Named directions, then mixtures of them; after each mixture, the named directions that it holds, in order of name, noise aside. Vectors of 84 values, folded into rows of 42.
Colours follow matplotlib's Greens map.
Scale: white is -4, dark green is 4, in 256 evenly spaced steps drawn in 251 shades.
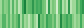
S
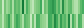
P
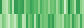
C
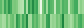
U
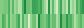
S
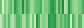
C, P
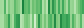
P, S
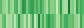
C, S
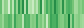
P, S, U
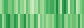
C, P, S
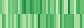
C, S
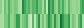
P, S, U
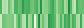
C, P, S
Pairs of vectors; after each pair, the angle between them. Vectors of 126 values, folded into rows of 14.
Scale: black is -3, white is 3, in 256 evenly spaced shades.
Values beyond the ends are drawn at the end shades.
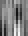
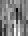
nearly parallel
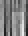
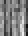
nearly parallel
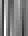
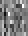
partly opposed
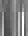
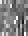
partly opposed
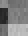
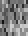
partly aligned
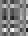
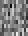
partly opposed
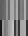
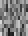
partly opposed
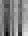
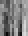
nearly parallel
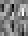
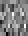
partly aligned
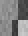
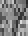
partly aligned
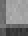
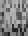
partly aligned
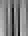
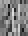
partly opposed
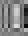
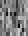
partly opposed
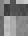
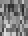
partly aligned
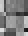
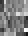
nearly opposite
